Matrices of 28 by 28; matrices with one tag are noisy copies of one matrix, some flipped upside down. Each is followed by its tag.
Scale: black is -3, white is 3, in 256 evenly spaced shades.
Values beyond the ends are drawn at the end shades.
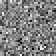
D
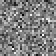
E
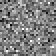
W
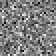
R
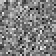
D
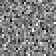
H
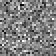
R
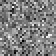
E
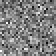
D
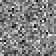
E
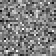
W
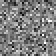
E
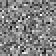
R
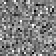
H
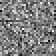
W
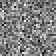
R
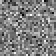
E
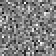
H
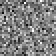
H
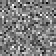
R
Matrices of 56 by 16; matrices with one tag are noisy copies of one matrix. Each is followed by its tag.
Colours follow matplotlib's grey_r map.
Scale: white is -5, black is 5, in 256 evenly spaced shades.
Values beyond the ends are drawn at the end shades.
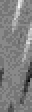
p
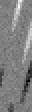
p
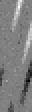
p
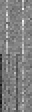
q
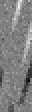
p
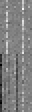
q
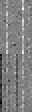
q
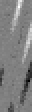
p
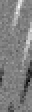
p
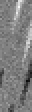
p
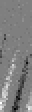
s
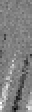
s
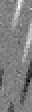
p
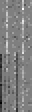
q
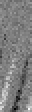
s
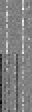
q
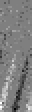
s
